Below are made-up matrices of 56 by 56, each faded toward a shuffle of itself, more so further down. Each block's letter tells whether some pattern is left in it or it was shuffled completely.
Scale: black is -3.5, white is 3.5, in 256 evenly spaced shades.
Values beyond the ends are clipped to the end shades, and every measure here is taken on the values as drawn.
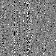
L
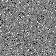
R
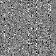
L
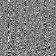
L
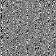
L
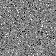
R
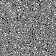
R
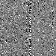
L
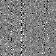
L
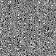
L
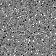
R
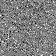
R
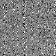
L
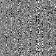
L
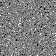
R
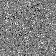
R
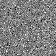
R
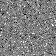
R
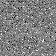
R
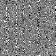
L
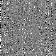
L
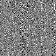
L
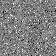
R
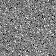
R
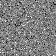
R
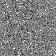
R
